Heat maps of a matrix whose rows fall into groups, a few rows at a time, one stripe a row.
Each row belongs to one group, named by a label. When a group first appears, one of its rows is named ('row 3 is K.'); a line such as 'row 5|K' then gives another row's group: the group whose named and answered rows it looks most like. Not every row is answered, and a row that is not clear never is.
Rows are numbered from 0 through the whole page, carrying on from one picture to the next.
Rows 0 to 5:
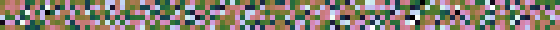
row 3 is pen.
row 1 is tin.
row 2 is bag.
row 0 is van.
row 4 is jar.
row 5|van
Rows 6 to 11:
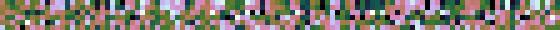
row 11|pen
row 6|bag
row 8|van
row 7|bag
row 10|bag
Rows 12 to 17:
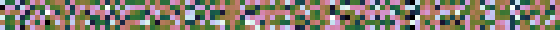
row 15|pen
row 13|jar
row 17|pen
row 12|pen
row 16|bag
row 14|tin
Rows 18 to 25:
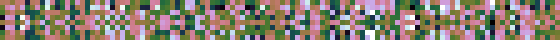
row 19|tin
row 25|van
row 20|van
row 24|van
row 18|tin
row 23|jar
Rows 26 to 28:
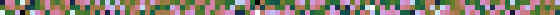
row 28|pen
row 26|jar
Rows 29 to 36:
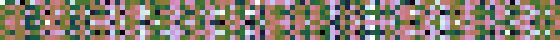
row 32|van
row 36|van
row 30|van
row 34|van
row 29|pen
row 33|tin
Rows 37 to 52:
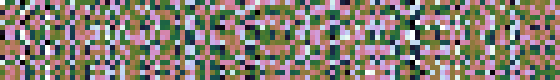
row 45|bag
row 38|bag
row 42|tin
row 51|van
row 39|jar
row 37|pen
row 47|tin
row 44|jar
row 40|tin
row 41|pen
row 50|tin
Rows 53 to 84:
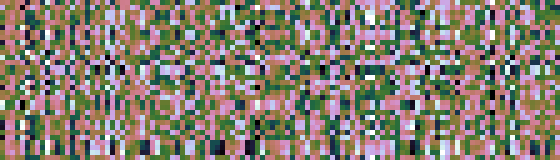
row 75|bag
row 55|van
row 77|jar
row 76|van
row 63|bag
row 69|bag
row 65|tin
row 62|van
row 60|tin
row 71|bag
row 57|van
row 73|pen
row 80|jar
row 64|pen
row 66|bag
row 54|pen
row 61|jar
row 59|tin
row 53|tin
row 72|bag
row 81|tin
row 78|jar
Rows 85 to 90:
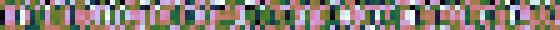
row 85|bag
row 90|van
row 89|jar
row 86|tin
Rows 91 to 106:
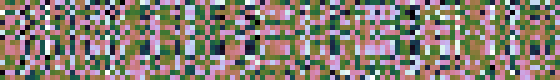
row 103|pen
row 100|tin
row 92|tin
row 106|van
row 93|pen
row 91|bag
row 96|tin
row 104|bag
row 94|tin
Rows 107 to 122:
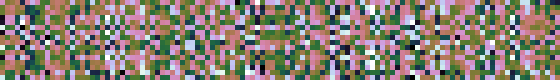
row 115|tin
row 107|pen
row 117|van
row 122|pen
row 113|jar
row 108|van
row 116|pen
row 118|jar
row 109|van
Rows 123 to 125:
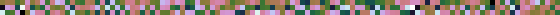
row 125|pen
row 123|bag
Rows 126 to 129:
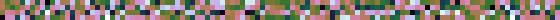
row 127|bag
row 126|bag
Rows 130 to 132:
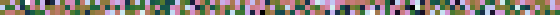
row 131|pen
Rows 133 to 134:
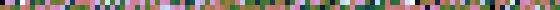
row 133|jar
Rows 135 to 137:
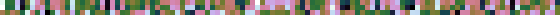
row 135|pen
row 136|pen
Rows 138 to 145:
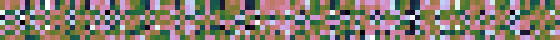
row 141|jar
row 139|tin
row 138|tin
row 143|tin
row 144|pen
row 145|van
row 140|pen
